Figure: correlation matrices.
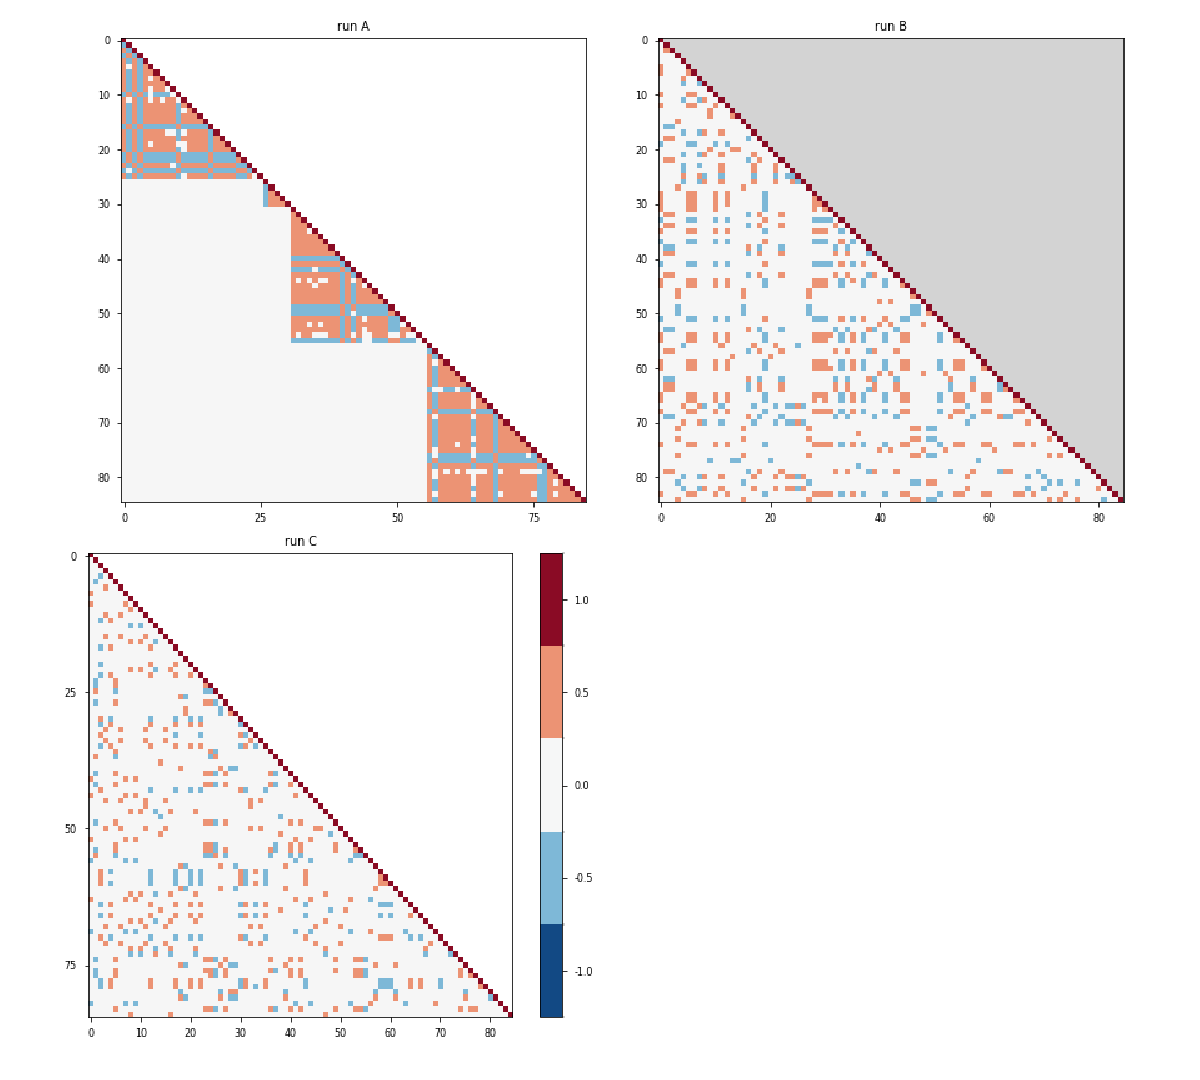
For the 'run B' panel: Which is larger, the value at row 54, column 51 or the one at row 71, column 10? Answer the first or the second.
the second
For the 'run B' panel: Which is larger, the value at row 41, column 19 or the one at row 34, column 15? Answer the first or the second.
the first
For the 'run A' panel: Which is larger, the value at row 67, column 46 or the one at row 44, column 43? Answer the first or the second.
the second
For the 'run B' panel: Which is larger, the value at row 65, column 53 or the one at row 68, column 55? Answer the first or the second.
the second
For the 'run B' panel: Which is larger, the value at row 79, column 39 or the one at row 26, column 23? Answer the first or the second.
the first
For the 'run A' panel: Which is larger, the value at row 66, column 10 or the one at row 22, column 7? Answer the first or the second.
the first
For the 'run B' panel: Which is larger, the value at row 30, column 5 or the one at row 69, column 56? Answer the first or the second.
the first
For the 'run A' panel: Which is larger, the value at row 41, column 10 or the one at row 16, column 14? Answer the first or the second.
the first
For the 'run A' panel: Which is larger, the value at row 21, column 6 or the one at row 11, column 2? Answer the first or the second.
the second
